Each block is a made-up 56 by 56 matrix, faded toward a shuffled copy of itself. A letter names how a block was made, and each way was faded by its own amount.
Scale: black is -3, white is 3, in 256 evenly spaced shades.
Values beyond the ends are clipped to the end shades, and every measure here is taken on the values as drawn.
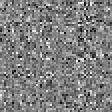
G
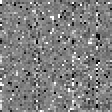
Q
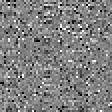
Q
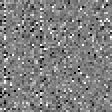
Q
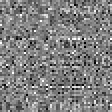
G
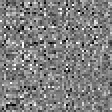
G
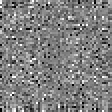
G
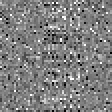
Q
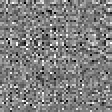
G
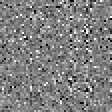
Q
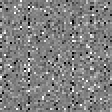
Q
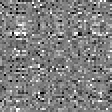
G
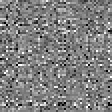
G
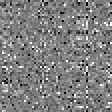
Q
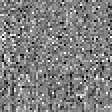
Q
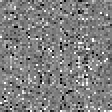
Q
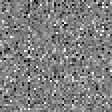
Q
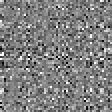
G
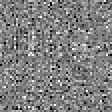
Q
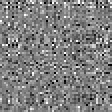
G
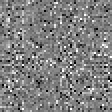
Q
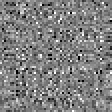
G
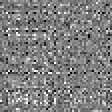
G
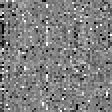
Q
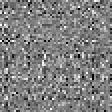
G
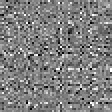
G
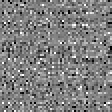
G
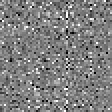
Q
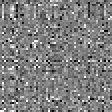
G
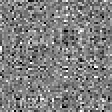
G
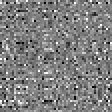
G
